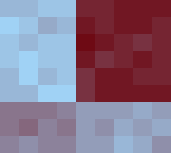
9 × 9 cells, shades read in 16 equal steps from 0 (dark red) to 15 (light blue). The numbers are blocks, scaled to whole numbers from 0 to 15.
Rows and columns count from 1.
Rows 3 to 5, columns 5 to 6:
0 1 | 1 3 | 3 1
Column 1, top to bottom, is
13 15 14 14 13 13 8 8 9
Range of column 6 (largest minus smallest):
10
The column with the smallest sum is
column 6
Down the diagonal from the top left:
13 14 14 14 3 1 11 11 10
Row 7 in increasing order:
8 8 8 9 11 11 11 11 12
